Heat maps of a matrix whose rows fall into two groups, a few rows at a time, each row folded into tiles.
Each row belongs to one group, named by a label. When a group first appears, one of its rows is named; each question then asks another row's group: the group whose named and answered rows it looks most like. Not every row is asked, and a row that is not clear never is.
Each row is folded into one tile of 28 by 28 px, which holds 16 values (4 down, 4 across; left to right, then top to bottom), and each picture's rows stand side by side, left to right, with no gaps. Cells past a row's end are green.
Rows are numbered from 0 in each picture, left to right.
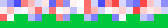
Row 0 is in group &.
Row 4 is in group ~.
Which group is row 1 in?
~
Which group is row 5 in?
~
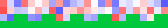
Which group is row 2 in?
&
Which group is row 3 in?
~
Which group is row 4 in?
&
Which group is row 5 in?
~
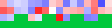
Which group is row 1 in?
&
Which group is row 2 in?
&
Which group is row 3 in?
~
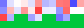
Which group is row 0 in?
&
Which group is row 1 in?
~
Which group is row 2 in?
~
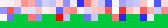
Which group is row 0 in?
&
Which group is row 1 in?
&
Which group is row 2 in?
&
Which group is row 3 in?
~
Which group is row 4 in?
&
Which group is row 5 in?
~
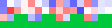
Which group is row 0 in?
&
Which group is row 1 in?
~
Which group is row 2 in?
&
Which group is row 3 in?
&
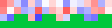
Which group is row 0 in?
~
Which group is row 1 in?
&
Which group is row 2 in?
&
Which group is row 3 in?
~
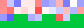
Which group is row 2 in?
&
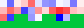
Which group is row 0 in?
&
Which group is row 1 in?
~
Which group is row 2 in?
~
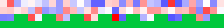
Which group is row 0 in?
~
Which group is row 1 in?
&
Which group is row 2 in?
&
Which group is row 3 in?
&
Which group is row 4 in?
&
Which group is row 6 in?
~
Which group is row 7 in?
&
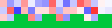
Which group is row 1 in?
&
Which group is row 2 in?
&
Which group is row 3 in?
&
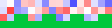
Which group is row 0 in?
&
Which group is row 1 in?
&
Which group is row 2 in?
~
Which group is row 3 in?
~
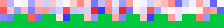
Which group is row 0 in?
~
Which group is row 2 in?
&
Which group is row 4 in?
&
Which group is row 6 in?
&
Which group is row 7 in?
&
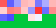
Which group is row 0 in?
~
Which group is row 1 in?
&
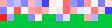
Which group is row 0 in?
&
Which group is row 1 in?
~
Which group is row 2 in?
~
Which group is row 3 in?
&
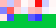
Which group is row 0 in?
&
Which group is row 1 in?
~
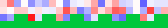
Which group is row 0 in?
~
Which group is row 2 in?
&
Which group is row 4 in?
~
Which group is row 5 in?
&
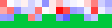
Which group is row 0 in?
~
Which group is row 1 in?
&
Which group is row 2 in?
~
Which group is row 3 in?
~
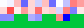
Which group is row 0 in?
~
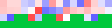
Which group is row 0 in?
~
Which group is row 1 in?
&
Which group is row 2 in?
&
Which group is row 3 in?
~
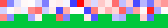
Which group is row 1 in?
~
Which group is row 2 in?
&
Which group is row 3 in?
&
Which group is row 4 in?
~
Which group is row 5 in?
&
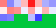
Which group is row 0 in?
~
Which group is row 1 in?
~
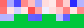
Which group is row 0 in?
~
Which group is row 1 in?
~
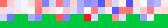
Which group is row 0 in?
~
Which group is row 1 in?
~
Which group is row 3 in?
&
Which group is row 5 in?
~
